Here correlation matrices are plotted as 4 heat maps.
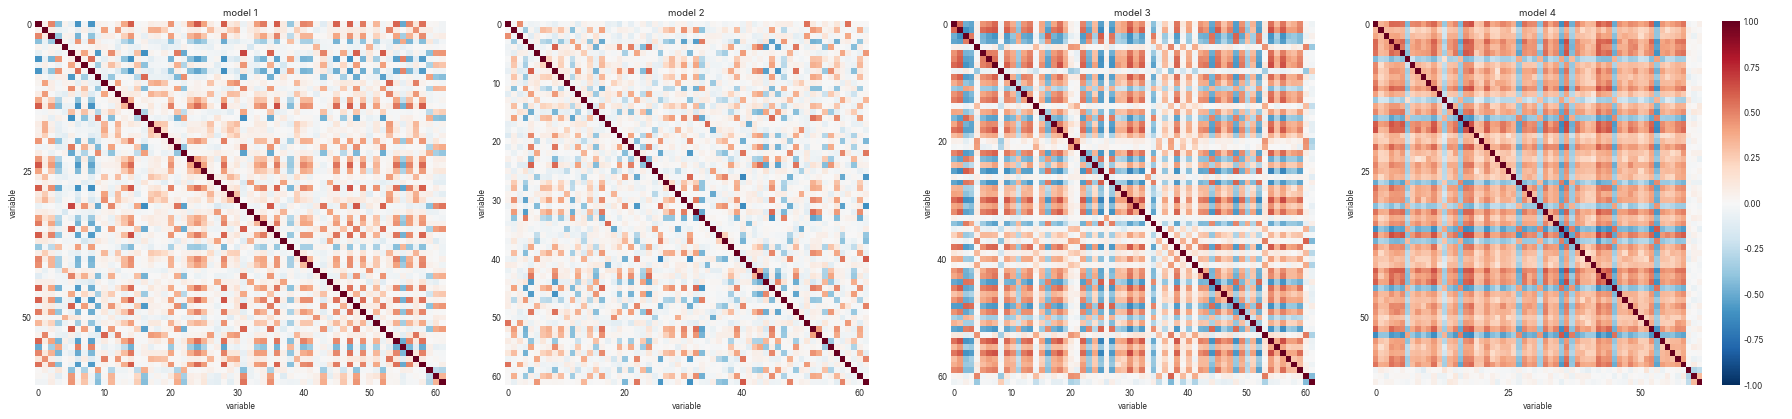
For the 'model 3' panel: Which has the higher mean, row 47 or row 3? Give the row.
47
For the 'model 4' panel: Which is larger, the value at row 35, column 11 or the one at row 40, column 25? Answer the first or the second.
the second
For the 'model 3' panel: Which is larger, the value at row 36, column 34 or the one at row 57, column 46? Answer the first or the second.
the second
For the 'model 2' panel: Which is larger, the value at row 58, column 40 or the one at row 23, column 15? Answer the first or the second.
the second
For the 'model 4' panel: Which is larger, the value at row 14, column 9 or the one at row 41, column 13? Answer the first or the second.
the first
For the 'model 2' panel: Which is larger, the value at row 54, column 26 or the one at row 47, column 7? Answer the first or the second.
the first
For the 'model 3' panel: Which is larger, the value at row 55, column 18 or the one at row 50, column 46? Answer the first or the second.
the first
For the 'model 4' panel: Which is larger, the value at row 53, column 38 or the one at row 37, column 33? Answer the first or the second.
the second
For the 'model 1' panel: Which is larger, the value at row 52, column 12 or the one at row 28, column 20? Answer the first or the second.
the second
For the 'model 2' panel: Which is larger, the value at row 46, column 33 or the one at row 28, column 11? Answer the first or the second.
the first
